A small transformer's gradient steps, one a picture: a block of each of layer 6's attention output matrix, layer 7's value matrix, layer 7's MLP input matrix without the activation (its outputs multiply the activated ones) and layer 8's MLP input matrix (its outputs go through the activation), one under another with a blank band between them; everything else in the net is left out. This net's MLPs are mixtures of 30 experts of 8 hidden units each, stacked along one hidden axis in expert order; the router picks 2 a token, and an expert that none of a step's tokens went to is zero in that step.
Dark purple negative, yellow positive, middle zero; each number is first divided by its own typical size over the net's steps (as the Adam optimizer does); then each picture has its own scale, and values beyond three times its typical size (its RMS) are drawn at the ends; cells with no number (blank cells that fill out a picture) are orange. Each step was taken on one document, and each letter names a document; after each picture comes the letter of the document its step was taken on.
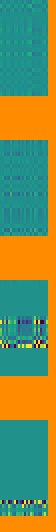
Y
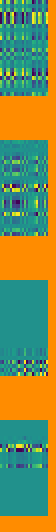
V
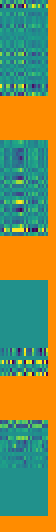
V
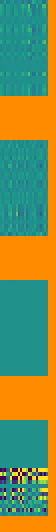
Y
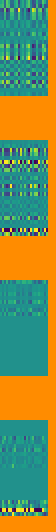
Y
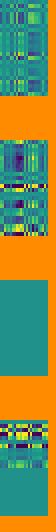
V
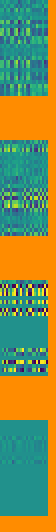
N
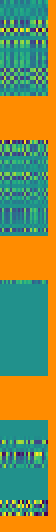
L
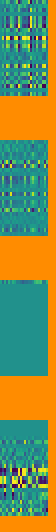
L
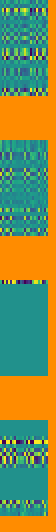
L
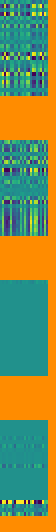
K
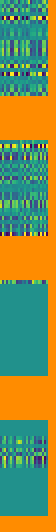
N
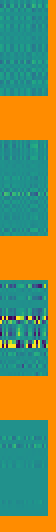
K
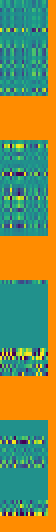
L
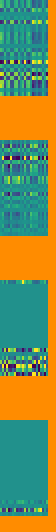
K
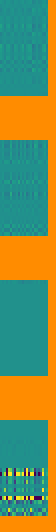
Y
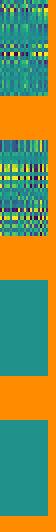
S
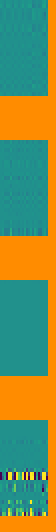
Y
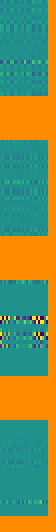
K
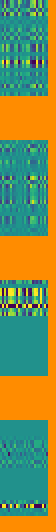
N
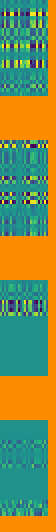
N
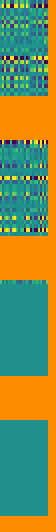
S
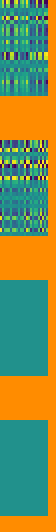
S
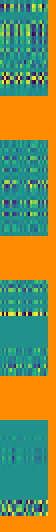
K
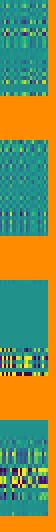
L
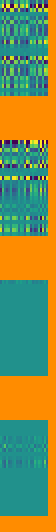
S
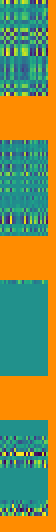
L
